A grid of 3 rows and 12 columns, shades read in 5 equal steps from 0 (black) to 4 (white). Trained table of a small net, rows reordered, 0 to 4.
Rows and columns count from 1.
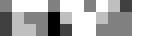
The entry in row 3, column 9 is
2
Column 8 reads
2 4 4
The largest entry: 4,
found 13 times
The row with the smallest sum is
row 3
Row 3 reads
1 3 3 2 0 1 4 4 2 2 2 4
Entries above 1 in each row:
11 10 9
